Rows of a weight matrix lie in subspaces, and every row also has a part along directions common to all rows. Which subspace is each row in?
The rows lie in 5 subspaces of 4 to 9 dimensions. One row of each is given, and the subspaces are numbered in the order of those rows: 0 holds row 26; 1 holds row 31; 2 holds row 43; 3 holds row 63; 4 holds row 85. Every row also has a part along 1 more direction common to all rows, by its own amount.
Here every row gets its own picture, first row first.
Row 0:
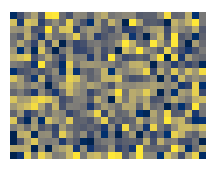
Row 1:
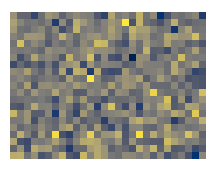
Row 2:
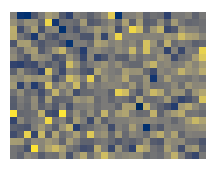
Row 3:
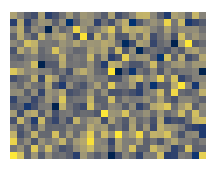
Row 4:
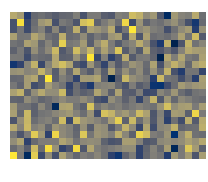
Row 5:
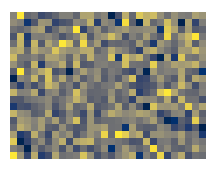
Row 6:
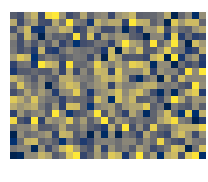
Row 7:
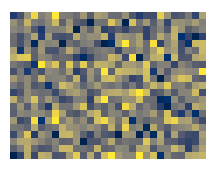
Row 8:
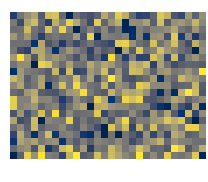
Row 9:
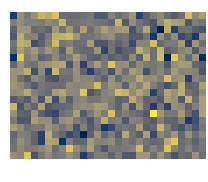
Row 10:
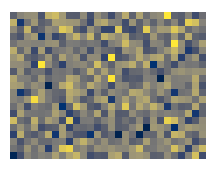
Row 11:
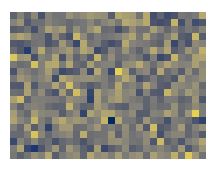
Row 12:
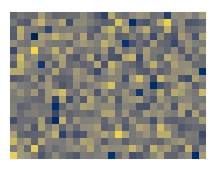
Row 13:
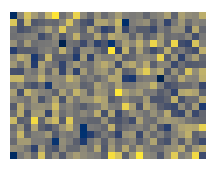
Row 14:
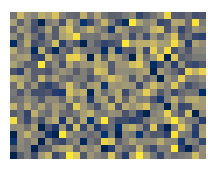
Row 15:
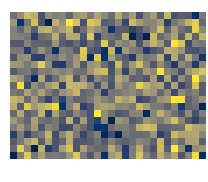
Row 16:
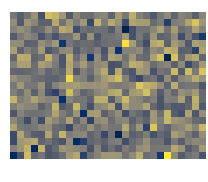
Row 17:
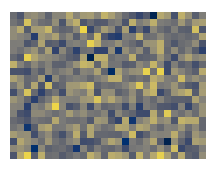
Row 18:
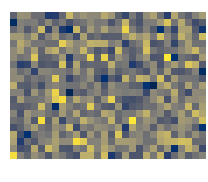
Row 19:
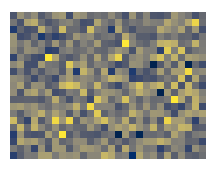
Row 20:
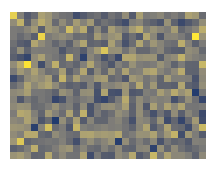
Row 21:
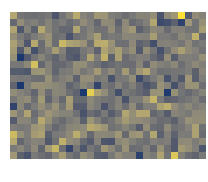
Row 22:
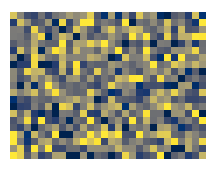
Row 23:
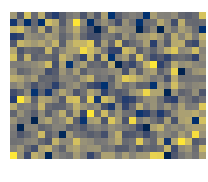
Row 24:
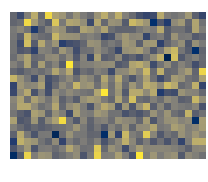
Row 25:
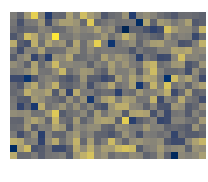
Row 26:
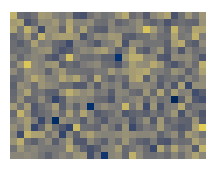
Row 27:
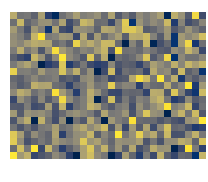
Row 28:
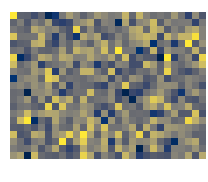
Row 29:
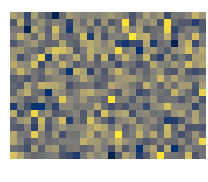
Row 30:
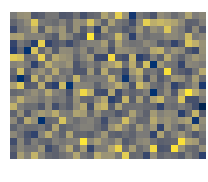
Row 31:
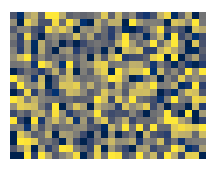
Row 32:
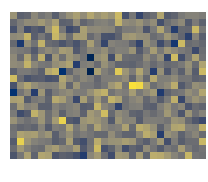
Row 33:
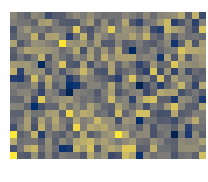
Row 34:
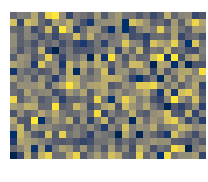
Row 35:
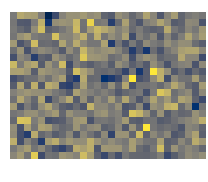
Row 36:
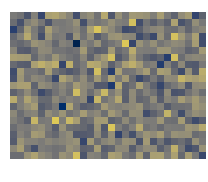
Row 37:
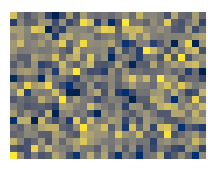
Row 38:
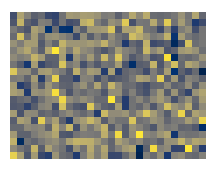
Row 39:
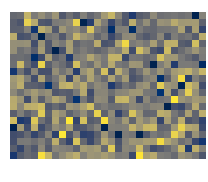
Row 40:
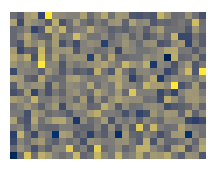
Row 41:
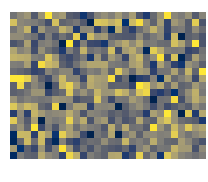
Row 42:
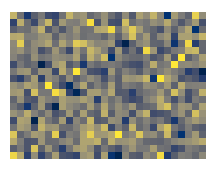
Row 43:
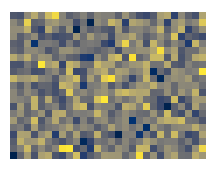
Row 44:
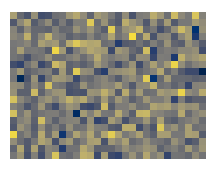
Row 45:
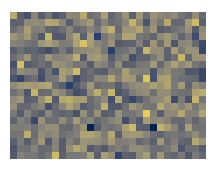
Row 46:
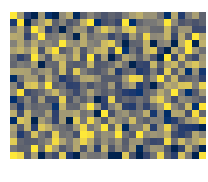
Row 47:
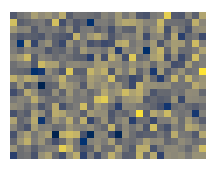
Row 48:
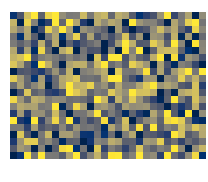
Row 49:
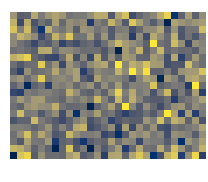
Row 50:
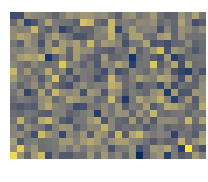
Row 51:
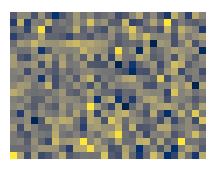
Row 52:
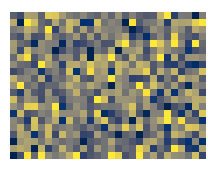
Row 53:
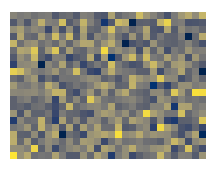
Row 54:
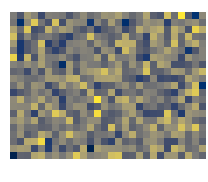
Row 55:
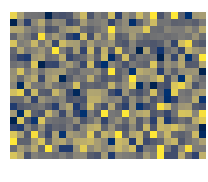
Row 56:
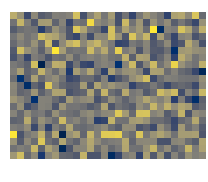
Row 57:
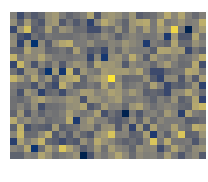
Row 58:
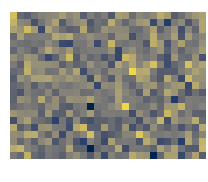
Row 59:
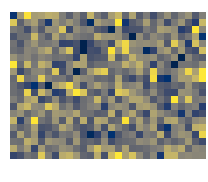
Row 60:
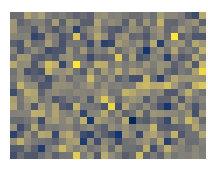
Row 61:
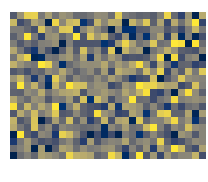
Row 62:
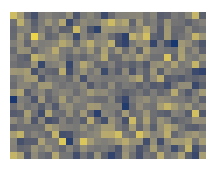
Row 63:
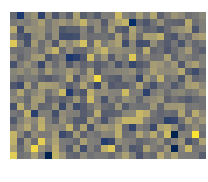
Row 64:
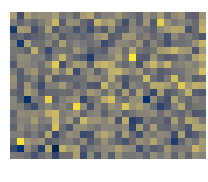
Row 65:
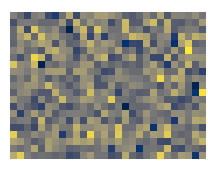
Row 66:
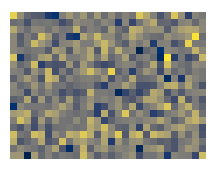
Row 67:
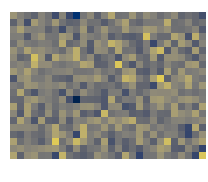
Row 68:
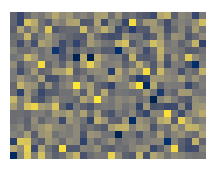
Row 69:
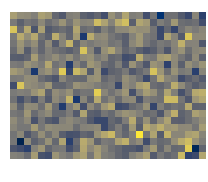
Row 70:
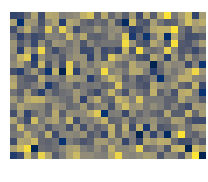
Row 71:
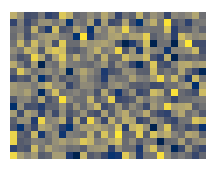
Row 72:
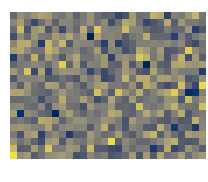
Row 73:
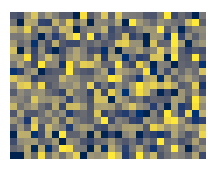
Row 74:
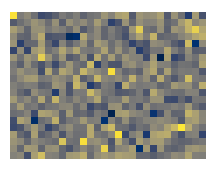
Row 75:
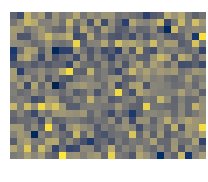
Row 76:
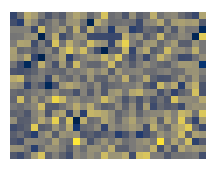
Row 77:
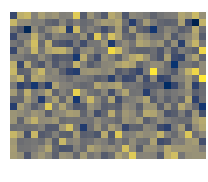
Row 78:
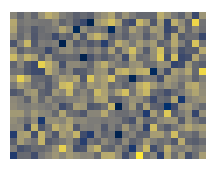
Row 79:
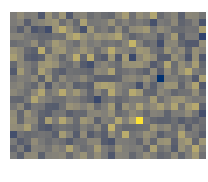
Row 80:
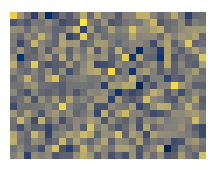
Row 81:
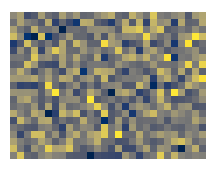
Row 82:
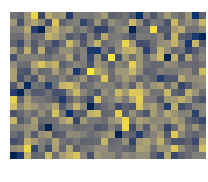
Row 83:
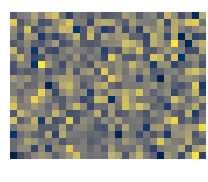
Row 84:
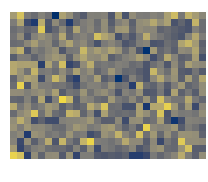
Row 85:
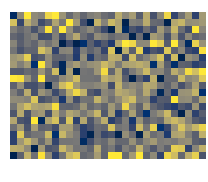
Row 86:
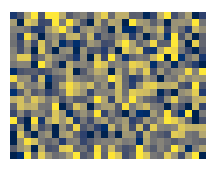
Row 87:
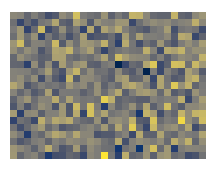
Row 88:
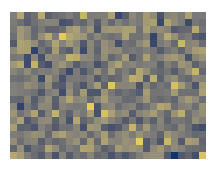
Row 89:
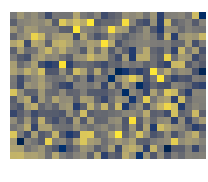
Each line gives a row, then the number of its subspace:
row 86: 1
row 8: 3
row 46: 4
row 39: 0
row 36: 1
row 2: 2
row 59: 4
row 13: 4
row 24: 1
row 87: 0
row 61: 2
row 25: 2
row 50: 0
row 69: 2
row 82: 4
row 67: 4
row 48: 1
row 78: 2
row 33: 2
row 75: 1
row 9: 3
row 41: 2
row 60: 2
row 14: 3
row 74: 3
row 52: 1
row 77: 4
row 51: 0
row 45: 4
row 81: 2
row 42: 4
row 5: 1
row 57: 2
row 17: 1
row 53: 3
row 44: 4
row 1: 2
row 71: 1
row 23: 0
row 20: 0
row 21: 3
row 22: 2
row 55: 3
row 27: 1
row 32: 1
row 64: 2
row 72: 3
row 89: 2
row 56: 4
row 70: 2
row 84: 2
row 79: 1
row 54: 3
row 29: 1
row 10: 1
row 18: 0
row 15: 2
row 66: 3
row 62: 2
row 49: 0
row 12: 3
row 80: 3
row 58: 0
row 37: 4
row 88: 3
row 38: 0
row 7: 2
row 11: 1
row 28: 3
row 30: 3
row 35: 2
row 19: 0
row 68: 1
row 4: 1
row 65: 1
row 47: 2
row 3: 3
